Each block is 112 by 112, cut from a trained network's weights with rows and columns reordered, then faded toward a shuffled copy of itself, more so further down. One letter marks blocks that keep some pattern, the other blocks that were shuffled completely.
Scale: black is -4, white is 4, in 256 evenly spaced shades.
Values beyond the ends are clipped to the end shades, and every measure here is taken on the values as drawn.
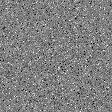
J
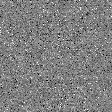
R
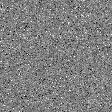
J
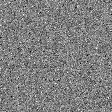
J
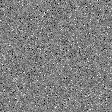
J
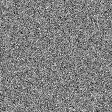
J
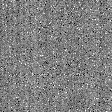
R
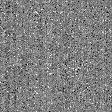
R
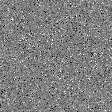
J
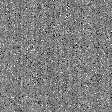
R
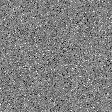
J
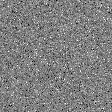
J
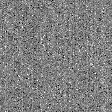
R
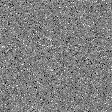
J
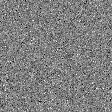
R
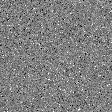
J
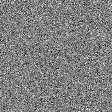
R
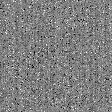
R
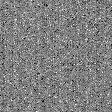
R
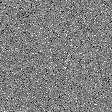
J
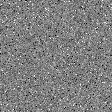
J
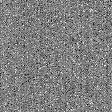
R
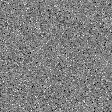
J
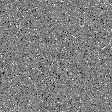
J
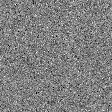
J
